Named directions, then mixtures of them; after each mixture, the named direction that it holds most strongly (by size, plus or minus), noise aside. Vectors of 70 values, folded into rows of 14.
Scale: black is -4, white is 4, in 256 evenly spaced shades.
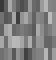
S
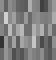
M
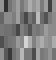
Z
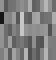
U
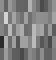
M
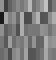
U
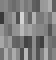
U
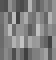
S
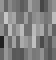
M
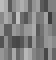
S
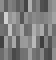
M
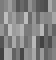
M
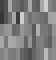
S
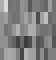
Z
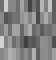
Z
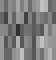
M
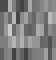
S
